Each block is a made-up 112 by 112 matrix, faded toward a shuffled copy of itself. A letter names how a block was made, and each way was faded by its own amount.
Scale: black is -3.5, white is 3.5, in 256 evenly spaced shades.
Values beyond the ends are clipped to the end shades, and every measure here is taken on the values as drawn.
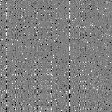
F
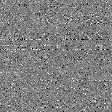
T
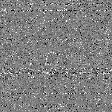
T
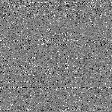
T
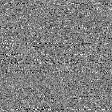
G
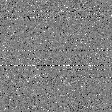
T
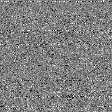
G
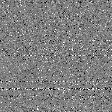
T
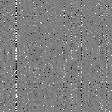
F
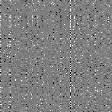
F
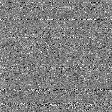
G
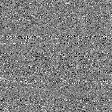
G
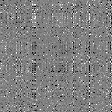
F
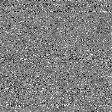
G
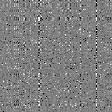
F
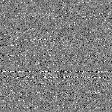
G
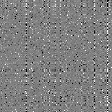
F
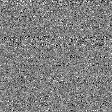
G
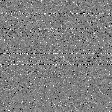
T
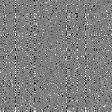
F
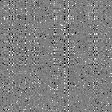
F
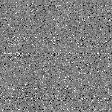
T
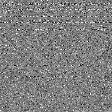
G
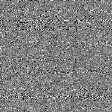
G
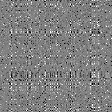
F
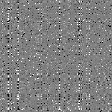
F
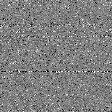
T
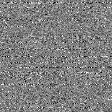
G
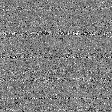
G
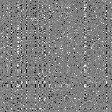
F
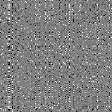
F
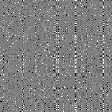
F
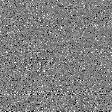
T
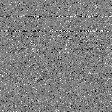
T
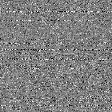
G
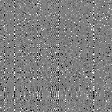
F
